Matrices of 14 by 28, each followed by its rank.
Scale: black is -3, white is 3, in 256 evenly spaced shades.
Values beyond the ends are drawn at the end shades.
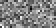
full rank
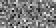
full rank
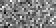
full rank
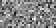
full rank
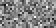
full rank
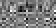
three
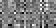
three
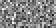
full rank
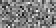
full rank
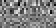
three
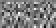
three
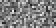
full rank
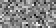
full rank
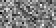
full rank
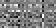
three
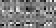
three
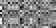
three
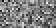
full rank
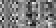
three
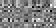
three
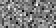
full rank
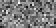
full rank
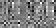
three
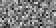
full rank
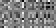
three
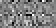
three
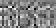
three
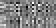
three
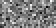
full rank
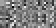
three
